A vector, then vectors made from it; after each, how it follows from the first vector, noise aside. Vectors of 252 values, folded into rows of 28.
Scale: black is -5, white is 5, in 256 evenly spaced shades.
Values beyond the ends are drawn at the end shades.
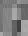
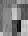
scaled up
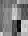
scaled up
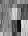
scaled up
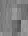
shrunk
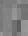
shrunk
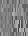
sign-scrambled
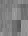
shrunk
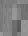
shrunk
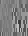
sign-scrambled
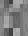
wrapped around
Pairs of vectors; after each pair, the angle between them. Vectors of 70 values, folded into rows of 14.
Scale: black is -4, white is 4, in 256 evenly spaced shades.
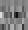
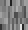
partly aligned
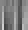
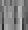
nearly opposite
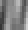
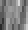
nearly parallel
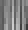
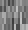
partly opposed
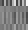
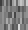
partly aligned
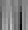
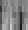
nearly parallel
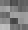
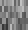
partly opposed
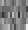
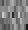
nearly opposite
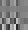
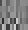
nearly parallel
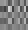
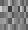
nearly opposite
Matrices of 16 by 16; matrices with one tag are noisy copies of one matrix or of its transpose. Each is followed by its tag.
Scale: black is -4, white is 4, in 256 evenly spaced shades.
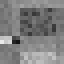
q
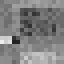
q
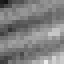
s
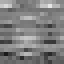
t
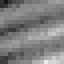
s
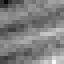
s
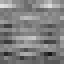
t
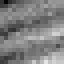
s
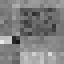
q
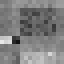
q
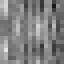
t
